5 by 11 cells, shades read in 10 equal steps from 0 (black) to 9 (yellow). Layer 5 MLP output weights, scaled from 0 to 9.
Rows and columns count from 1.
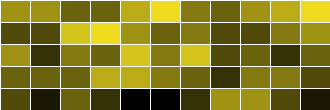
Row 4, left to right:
4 4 4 7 7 5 4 2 5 5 3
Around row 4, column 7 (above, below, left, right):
8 2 5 2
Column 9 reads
6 3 4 5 6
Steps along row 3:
down up down up down up down up down up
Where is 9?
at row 1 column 6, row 1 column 11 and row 2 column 4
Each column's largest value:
6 6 8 9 8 9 8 6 6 7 9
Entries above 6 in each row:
4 2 2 2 0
